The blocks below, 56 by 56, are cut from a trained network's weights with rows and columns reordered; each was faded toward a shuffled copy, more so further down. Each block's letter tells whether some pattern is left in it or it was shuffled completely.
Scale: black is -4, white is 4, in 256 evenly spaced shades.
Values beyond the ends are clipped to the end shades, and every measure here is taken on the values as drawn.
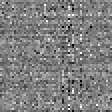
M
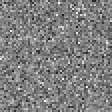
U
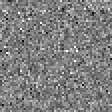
U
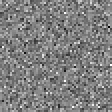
U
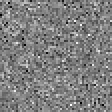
U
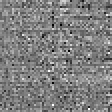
M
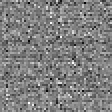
M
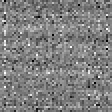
M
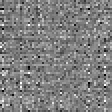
M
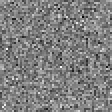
U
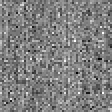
M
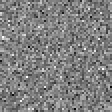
U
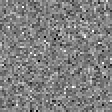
U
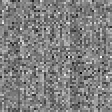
M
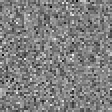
M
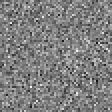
U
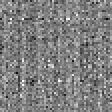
M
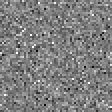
U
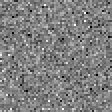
U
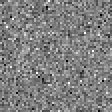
U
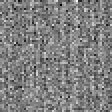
M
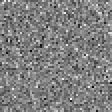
U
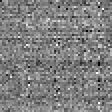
M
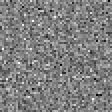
U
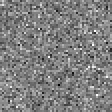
U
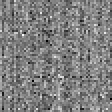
M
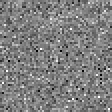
U
